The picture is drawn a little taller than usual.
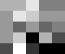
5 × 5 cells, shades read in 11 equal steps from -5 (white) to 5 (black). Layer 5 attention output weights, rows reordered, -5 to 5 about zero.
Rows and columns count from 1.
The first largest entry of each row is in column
4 1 2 3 4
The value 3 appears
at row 5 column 3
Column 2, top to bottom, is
-2 -4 1 -3 -5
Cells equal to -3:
2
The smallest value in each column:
-2 -5 -4 -2 -1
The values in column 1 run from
-2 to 2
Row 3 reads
-1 1 -1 1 0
